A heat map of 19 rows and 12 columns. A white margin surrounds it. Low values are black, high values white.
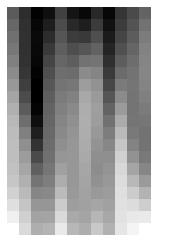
Values change most from cell to cell in the middle left. The ninth with the highest average is the bottom right. There is an overall slope up to the bottom. The grain runs up and down. The centre is the calmest part.
